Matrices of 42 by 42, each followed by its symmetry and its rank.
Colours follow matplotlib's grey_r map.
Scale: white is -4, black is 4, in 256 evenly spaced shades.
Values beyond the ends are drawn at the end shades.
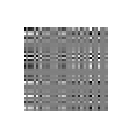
neither, rank one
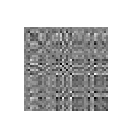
symmetric, rank three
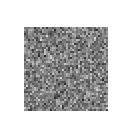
neither, full rank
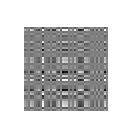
neither, rank one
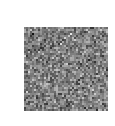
neither, full rank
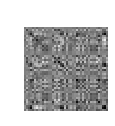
symmetric, rank three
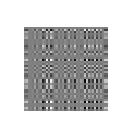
neither, rank one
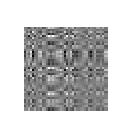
antisymmetric, rank two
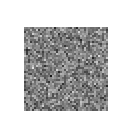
neither, full rank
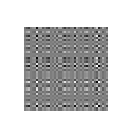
neither, rank one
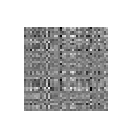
neither, rank three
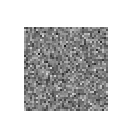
neither, full rank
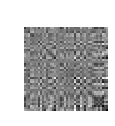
symmetric, rank three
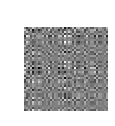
antisymmetric, rank two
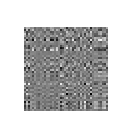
neither, rank three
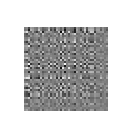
antisymmetric, rank two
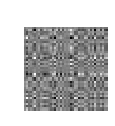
antisymmetric, rank two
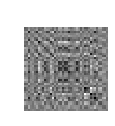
symmetric, rank three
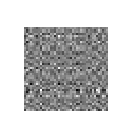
neither, rank three
